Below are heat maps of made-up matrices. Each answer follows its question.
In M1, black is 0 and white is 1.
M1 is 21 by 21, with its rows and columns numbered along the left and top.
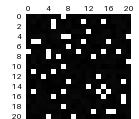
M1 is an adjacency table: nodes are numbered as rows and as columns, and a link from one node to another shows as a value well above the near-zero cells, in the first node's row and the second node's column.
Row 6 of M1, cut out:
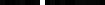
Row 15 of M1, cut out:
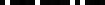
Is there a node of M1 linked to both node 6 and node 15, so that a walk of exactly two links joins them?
no
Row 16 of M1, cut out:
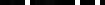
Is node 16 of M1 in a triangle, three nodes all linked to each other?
no
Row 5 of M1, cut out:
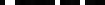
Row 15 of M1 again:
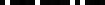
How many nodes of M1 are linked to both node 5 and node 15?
2
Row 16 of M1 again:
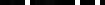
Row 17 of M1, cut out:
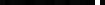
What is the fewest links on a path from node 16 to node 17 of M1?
2
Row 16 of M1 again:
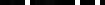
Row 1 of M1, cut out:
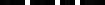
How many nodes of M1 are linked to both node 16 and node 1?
2
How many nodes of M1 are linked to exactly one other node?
8
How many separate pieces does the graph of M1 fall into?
1
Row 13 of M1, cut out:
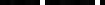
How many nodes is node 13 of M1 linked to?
2
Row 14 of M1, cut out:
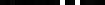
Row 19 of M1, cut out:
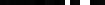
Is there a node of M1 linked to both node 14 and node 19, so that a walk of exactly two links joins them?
no
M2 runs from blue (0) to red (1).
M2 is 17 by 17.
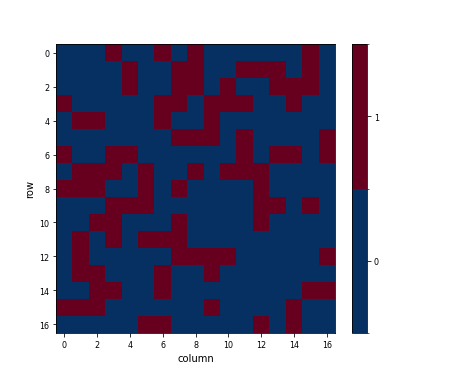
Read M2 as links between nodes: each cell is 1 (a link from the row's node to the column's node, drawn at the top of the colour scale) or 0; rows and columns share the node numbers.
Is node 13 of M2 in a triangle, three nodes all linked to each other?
no
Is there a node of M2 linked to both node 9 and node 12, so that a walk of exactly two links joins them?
no
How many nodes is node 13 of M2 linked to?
4
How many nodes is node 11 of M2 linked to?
5
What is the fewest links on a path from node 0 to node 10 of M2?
2
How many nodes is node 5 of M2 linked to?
5
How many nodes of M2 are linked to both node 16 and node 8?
2
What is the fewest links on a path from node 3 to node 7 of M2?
1
